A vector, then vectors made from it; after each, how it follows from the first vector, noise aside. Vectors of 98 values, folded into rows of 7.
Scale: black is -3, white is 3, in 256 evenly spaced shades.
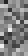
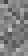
shrunk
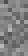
shrunk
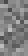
shrunk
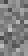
shrunk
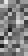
sign-scrambled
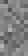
shrunk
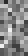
sign-scrambled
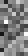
wrapped around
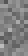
shrunk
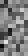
sign-scrambled
